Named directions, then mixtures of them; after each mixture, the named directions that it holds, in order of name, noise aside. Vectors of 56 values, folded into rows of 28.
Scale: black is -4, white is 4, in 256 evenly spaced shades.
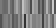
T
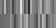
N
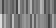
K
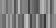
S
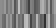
S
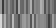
K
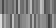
K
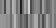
N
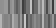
T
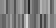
N, S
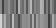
K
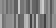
K, S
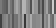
T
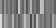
K, S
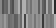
K, T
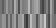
S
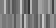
N, T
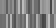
S, T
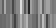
N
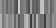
K, S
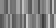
S, T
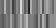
N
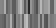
N, S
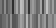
N, T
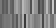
T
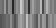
N, T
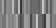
N, S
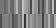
T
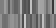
N, T
